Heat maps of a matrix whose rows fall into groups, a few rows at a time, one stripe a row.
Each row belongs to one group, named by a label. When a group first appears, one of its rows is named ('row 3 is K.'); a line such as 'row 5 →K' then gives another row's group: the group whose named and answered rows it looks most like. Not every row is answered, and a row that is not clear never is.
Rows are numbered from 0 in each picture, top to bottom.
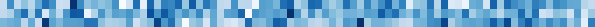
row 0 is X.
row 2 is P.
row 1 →X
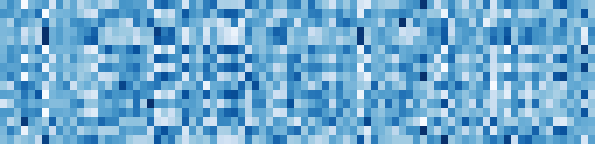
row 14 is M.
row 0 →M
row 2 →X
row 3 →P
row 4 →P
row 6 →M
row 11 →X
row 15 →P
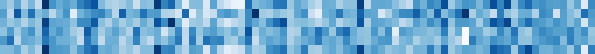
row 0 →P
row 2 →P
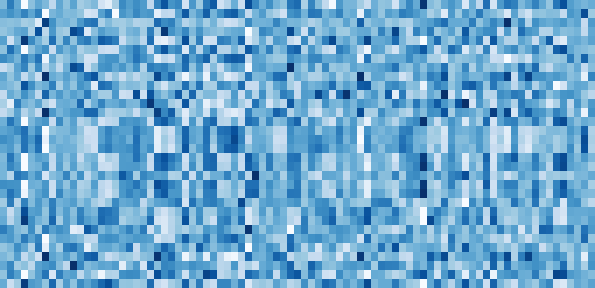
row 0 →M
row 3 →X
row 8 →P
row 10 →X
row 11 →X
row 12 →P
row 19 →X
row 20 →M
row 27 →X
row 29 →X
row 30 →M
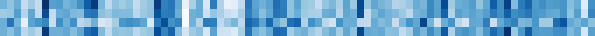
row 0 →P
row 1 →P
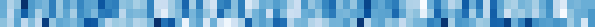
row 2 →P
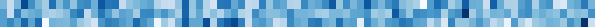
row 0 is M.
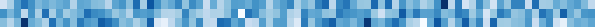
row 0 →X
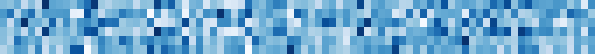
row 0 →P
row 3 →P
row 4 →X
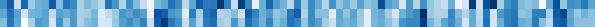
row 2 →M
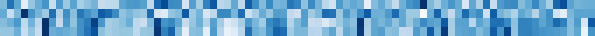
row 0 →M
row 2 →P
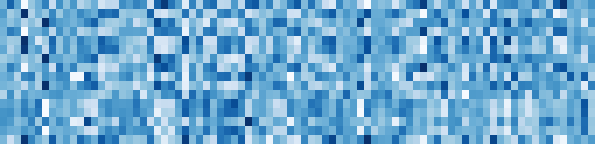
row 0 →M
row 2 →P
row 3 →M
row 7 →M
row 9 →P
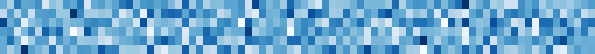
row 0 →X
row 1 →X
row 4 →M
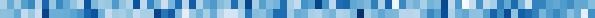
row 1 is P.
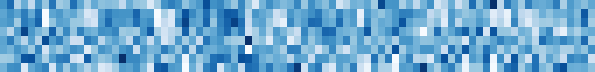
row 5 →X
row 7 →M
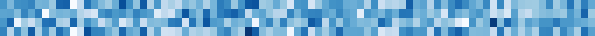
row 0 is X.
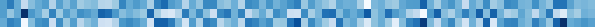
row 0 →M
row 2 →M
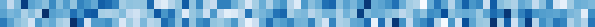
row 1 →P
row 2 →X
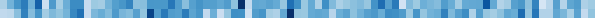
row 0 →X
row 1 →X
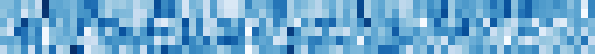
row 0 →P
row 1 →P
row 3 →X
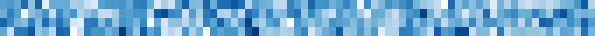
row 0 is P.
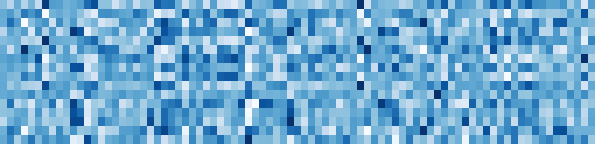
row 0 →P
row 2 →M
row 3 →X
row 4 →P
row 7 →X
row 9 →P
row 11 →X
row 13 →X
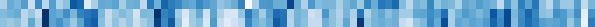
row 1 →P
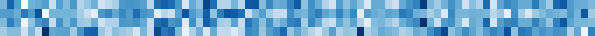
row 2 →M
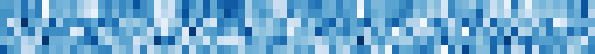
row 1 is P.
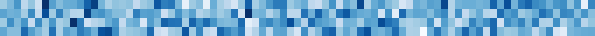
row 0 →P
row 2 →X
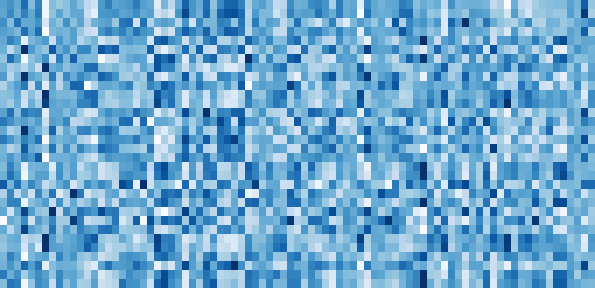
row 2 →X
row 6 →M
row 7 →P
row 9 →X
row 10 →P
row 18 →M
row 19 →M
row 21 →X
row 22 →M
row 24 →X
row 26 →P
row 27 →P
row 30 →M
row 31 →M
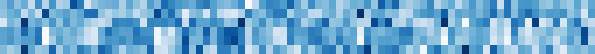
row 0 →X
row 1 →P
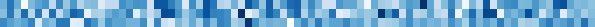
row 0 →M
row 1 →X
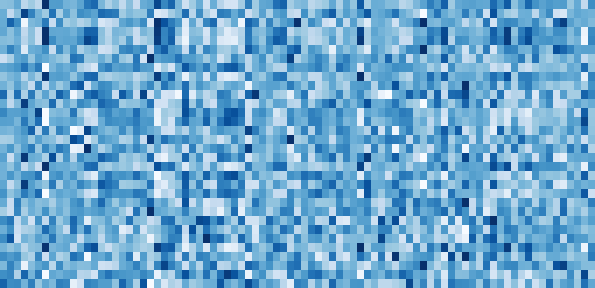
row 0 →P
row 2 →M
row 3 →P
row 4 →P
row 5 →M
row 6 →X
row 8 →P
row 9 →X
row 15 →X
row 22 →X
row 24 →X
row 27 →P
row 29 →M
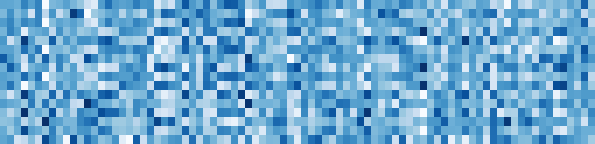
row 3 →M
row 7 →M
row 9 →M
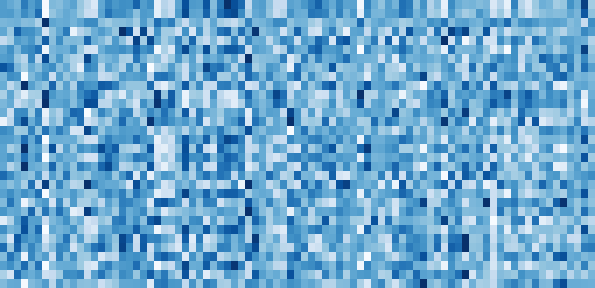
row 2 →P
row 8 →M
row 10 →P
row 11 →P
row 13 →X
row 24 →X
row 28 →M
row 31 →M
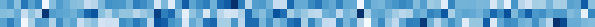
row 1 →P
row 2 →M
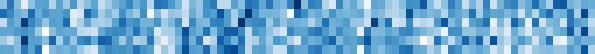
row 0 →M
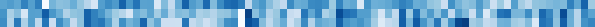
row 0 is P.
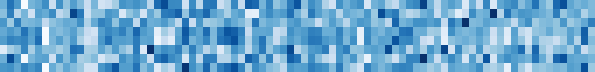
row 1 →X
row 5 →X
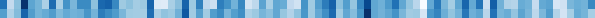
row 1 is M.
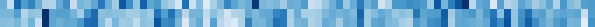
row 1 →P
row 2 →P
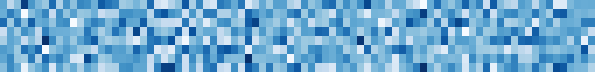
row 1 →M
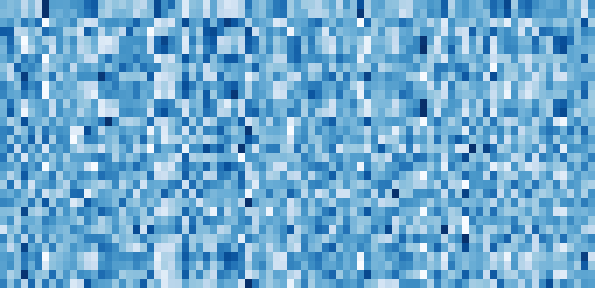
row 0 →P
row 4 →M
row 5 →M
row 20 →X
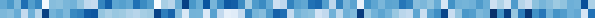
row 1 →P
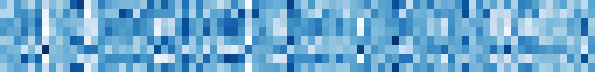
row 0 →X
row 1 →X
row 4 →X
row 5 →P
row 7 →X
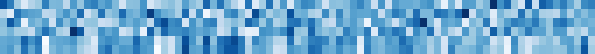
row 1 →X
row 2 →M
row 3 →X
